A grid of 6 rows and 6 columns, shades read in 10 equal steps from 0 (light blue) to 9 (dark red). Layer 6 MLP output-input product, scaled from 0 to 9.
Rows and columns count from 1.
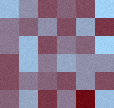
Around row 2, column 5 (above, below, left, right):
6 5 6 7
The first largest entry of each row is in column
3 6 3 1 1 5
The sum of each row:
21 27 20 19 30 28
